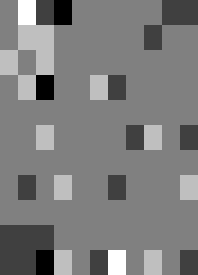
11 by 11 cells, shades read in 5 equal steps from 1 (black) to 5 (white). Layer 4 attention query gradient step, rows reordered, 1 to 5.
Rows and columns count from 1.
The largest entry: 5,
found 2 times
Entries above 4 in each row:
1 0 0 0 0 0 0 0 0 0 1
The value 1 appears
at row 1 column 4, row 4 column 3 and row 11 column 3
